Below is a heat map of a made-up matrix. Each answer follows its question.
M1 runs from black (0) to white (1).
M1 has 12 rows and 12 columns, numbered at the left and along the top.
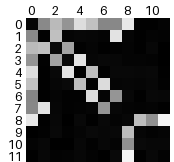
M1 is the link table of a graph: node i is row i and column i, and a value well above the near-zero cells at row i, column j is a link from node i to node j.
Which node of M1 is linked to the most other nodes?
node 0
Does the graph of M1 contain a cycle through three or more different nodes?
yes
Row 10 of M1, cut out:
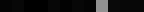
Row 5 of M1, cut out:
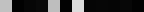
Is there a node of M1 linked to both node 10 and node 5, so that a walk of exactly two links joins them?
no
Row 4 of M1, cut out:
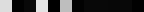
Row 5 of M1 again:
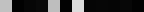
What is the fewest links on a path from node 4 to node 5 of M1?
1
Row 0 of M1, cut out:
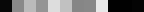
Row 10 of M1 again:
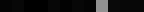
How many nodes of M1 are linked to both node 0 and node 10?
1
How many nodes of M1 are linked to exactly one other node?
3
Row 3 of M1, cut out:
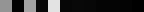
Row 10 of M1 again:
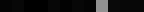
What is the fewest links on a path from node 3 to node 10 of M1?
3
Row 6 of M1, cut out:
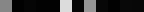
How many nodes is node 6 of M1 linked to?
3
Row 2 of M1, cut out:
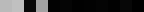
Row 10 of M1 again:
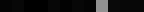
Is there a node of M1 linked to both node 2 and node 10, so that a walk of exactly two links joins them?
no
